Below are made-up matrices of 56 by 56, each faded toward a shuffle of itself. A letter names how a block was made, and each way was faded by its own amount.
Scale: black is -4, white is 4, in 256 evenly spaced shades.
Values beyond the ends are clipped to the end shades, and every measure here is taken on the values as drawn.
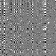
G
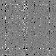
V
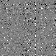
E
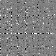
V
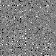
E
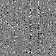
E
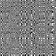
G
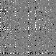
V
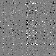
V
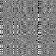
G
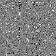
E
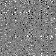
E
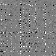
V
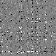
V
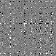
V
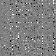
V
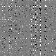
V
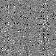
E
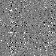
E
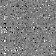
E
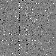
E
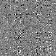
E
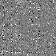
E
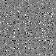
E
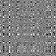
G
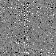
E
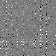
V
